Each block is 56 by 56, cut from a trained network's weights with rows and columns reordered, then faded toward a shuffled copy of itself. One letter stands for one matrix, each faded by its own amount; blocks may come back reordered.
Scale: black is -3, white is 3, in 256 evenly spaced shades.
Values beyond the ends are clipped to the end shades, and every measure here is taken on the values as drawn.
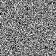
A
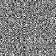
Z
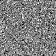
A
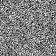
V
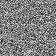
V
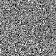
Z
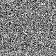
V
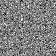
A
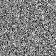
A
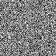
V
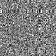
Z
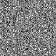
Z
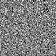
Z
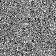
A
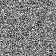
V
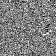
A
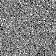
A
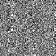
Z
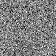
A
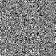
Z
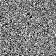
V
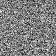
V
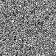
V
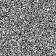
V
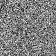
V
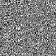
Z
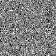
Z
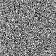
V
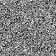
V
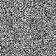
Z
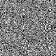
Z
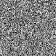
V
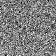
V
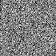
V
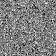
A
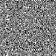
Z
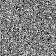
V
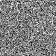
V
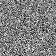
V
